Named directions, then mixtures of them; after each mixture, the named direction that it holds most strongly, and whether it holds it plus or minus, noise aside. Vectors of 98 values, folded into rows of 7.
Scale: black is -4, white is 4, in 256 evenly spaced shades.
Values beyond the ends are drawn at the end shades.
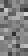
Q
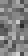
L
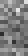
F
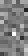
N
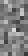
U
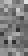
F, plus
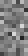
N, plus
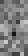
L, minus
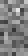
F, plus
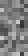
L, plus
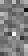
N, plus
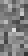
U, plus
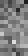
F, minus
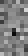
N, minus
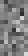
U, minus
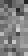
F, minus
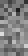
F, minus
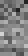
F, minus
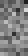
F, minus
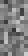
U, minus
